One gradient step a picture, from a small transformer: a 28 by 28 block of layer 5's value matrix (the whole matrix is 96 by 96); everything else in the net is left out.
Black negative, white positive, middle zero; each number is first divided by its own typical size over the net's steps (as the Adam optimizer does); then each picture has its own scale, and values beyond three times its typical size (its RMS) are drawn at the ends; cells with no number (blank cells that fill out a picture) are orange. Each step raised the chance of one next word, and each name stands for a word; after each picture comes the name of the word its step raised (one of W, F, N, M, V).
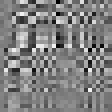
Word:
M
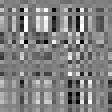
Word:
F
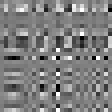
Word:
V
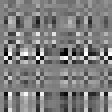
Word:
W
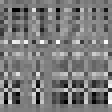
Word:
F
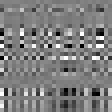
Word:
W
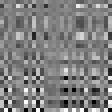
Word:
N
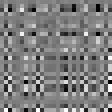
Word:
V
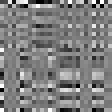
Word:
M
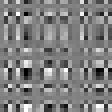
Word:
M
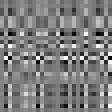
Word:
W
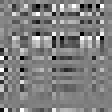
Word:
V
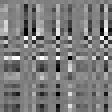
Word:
W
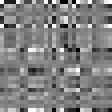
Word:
M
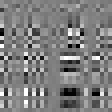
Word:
W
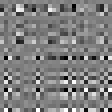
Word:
V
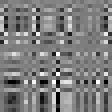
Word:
F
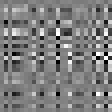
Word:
W
